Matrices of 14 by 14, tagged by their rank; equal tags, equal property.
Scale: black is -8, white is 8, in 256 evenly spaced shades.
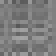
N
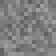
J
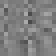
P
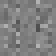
P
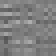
N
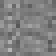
P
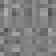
N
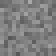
J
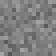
J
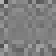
N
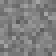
J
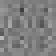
P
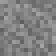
J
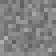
J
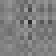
N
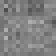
P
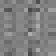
N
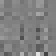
N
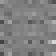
N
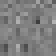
P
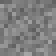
J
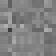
P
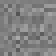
P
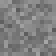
J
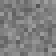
J
